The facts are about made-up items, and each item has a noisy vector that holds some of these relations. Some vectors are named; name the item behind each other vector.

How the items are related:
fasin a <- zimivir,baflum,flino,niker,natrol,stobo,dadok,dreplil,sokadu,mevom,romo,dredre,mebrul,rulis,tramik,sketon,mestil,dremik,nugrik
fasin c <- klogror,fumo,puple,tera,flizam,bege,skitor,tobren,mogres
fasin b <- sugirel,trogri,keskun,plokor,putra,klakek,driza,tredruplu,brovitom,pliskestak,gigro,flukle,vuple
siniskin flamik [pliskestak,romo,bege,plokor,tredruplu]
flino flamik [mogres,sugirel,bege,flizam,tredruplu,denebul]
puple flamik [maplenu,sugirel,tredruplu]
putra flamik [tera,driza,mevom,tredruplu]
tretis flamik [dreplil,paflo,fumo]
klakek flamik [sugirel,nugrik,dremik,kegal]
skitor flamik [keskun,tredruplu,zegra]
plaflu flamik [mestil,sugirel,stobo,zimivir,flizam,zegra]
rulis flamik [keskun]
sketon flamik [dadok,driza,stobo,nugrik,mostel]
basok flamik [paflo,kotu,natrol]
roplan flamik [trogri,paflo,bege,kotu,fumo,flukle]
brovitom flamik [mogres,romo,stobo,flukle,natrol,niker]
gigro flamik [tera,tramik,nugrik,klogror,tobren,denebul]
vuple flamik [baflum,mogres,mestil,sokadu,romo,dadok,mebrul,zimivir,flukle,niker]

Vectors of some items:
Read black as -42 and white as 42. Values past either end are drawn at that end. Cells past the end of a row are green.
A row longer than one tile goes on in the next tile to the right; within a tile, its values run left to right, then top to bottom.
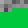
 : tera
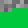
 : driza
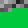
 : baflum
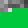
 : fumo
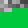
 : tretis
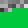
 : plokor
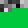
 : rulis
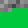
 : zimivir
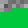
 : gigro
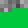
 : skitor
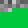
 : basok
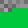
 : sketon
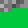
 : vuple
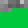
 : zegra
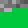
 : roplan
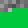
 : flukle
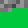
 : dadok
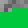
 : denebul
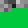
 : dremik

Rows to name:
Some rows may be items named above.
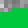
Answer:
puple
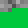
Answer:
klakek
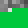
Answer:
paflo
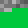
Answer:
roplan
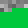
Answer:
siniskin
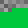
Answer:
sketon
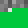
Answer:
kotu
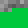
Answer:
flizam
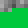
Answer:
sugirel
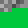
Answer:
vuple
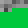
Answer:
tera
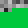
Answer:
mevom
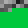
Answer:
baflum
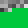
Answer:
plokor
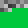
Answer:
pliskestak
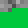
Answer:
klakek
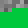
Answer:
driza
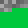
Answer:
brovitom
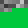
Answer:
mostel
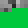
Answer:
kegal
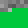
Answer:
bege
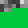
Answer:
keskun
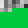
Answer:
maplenu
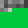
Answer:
trogri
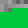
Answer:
putra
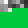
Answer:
dreplil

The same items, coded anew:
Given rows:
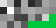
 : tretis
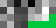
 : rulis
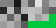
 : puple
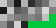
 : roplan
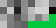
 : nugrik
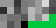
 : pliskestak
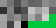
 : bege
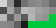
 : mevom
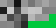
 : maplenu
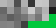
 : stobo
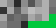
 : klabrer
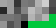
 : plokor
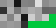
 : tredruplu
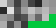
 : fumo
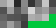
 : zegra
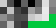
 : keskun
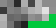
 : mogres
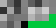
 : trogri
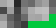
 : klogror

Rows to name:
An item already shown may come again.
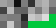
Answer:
skitor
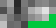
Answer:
denebul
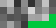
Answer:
zegra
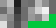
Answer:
gigro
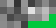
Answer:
flizam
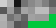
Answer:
tera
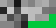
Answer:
maplenu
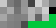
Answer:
sketon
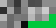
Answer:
trogri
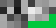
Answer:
sugirel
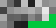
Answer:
vuple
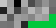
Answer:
kotu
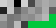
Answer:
basok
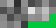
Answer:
flizam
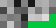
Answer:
skitor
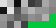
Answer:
paflo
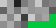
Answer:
putra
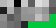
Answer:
natrol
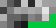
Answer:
vuple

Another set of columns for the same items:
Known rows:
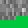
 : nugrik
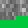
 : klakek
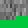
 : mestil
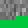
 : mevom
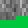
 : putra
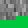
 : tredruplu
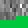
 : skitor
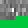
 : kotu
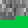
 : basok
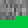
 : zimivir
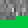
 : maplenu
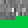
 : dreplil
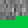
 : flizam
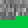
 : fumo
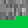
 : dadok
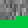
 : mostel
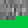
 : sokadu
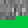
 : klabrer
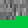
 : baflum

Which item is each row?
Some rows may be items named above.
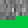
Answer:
flizam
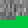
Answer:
bege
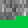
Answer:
vuple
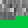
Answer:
tretis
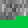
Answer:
brovitom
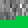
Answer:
skitor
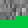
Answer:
zegra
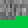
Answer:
natrol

